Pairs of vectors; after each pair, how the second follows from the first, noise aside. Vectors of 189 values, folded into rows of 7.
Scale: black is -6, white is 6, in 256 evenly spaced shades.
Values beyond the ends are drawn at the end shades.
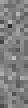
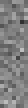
shuffled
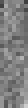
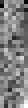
scaled up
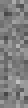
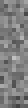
shuffled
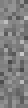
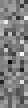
scaled up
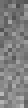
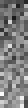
scaled up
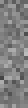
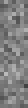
shuffled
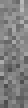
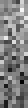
scaled up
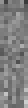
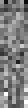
scaled up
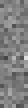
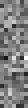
scaled up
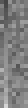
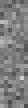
shuffled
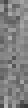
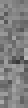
wrapped around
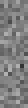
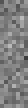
shuffled
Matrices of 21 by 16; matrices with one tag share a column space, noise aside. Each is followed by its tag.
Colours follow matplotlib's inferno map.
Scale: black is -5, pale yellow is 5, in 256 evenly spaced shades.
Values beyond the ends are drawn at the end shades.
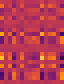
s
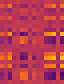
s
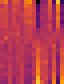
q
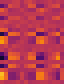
s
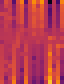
q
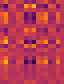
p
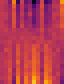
q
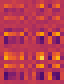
s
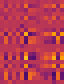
s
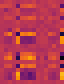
s
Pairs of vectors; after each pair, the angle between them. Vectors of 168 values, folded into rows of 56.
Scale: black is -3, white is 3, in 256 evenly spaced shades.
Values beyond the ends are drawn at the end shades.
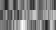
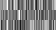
partly opposed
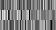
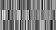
nearly parallel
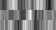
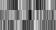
nearly opposite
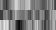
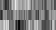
nearly parallel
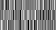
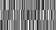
nearly opposite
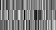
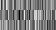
nearly opposite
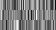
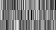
nearly parallel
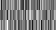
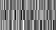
orthogonal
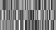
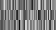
nearly opposite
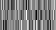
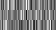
nearly opposite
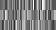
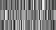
nearly parallel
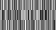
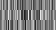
nearly opposite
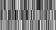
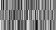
orthogonal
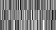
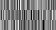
nearly opposite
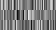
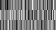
partly opposed
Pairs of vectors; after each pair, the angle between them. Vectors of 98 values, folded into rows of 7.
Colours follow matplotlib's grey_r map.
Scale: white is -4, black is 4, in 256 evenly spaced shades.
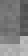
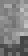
nearly opposite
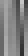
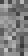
partly aligned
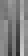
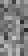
partly opposed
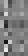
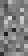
partly opposed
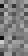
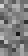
partly opposed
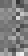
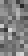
partly aligned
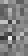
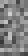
partly aligned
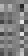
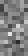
partly opposed
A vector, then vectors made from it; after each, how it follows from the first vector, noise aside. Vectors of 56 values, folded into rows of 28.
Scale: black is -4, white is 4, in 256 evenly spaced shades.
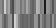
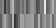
negated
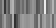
negated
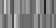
copied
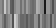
copied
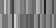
copied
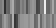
negated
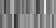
negated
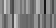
copied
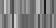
copied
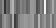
negated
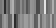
negated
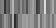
negated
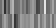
negated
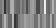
negated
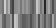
copied
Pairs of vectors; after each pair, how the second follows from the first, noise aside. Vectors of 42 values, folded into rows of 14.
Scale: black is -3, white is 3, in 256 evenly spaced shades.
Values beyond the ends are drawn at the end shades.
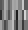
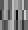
copied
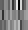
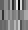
copied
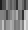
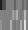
partly zeroed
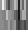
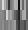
copied
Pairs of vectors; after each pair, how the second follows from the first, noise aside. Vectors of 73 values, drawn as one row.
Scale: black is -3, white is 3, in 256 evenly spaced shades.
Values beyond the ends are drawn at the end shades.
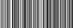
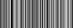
sign-scrambled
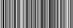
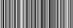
copied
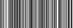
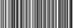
sign-scrambled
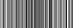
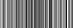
copied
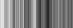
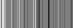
partly zeroed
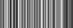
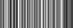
copied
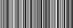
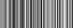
sign-scrambled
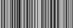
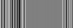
partly zeroed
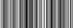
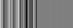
partly zeroed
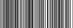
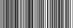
copied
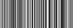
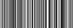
copied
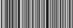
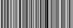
sign-scrambled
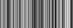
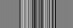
partly zeroed
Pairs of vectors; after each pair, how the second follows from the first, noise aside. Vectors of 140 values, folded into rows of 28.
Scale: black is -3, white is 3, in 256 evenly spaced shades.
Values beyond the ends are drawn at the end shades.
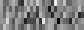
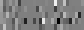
partly zeroed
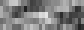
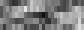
negated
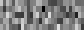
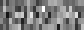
negated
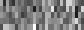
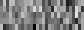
negated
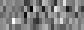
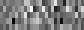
negated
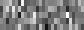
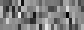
negated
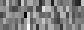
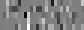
partly zeroed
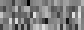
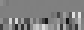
partly zeroed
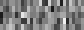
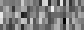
negated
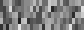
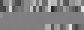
partly zeroed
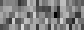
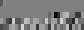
partly zeroed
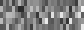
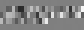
partly zeroed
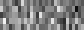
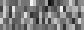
wrapped around
